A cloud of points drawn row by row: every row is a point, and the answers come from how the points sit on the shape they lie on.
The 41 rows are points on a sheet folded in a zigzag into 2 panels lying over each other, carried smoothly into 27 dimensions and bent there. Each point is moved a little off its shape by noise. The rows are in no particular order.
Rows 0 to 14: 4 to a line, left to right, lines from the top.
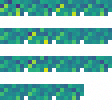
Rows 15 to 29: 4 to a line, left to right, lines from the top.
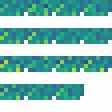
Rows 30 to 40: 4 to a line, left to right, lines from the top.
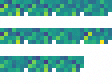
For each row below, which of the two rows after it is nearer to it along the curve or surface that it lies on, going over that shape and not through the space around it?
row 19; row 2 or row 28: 2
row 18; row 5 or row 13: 13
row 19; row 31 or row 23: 23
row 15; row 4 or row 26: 26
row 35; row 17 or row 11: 11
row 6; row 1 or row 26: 26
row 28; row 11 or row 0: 11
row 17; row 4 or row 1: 4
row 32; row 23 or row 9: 9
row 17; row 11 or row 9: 9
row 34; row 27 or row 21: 27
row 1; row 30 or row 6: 30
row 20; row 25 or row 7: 25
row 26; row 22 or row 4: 22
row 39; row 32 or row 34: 34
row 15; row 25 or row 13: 25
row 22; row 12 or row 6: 12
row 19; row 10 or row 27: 27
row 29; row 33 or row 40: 33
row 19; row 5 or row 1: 5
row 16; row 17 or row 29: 17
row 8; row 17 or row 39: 39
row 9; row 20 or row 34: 34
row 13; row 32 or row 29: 29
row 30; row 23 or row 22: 23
